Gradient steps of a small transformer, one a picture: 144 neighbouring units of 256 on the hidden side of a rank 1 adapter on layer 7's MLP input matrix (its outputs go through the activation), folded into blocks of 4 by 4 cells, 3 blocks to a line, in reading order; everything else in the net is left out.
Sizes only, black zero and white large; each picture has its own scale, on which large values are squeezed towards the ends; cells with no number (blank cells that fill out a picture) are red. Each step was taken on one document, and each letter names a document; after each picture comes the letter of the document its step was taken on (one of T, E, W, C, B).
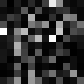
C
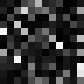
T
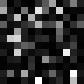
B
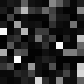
T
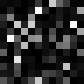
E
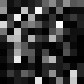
B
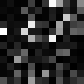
C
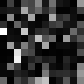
T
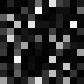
E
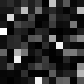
T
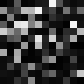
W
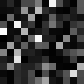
T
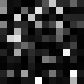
B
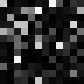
W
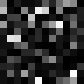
B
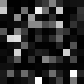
B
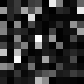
W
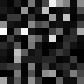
C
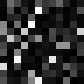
E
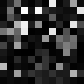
W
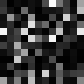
C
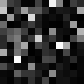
W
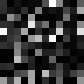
C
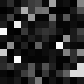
T
